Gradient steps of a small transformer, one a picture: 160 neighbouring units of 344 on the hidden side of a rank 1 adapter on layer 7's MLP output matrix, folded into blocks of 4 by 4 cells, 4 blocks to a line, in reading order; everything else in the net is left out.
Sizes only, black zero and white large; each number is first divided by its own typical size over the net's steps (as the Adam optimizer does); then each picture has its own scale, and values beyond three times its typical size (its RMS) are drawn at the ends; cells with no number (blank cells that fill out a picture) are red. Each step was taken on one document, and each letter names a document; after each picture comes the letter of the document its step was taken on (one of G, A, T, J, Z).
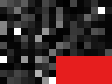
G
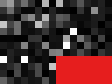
G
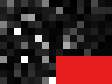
G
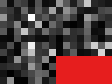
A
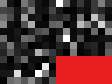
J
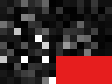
G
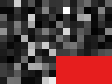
A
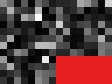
A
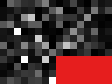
G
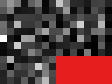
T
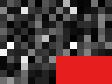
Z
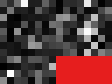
A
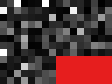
Z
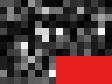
T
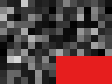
A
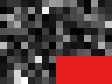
Z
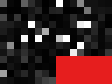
J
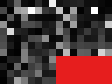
Z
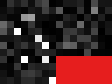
G
